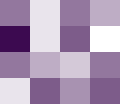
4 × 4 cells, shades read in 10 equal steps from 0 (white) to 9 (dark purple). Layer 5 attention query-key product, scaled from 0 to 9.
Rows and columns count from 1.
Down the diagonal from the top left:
5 1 2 6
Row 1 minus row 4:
4 -5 1 -3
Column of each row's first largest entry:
1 1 1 2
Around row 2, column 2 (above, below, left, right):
1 3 9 6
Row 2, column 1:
9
